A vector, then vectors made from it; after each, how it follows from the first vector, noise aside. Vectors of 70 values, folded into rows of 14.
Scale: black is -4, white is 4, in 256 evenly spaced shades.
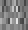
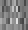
copied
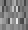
copied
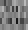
sign-scrambled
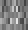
copied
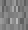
shrunk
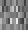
copied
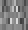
copied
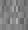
shrunk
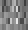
copied
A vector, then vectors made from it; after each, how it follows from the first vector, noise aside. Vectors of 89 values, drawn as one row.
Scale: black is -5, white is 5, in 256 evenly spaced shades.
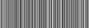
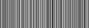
negated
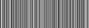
wrapped around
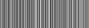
wrapped around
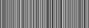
negated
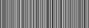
negated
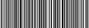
scaled up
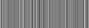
partly zeroed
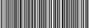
scaled up
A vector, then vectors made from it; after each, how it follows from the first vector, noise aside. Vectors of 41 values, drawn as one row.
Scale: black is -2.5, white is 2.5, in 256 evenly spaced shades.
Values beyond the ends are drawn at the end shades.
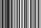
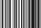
reversed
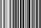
negated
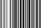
negated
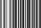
negated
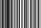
copied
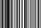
copied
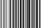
negated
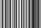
reversed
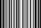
wrapped around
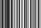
copied
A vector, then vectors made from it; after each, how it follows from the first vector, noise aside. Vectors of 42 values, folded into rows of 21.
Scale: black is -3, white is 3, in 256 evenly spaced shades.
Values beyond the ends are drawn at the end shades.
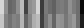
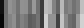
reversed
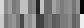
sign-scrambled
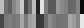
sign-scrambled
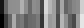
reversed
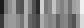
negated
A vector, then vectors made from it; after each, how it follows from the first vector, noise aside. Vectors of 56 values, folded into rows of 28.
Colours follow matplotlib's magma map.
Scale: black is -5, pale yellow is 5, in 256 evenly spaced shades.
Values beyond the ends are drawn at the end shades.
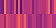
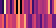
scaled up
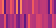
negated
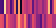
scaled up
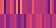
negated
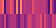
negated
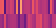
negated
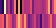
scaled up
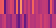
negated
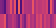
sign-scrambled
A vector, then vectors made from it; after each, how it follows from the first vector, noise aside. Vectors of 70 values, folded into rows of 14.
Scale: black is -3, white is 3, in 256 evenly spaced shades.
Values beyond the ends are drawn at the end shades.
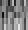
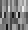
wrapped around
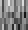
reversed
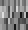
wrapped around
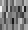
wrapped around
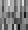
reversed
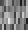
wrapped around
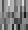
reversed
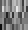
wrapped around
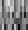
reversed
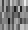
wrapped around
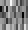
wrapped around
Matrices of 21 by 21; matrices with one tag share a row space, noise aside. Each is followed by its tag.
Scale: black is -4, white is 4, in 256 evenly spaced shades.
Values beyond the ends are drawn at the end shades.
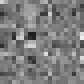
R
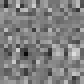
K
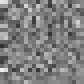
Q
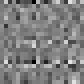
K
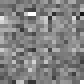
R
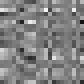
R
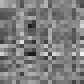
R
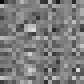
R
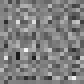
K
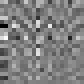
Q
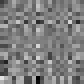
Q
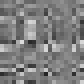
R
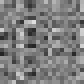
R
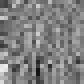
Q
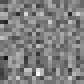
Q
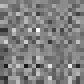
Q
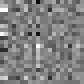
Q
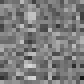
R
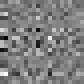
Q
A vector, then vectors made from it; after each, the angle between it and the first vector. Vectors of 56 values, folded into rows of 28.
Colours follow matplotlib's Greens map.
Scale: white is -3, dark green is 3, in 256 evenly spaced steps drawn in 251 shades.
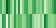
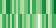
partly aligned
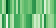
nearly parallel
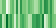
nearly opposite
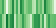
nearly opposite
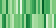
partly aligned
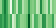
orthogonal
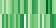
orthogonal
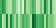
partly opposed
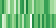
partly opposed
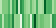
partly opposed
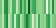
orthogonal
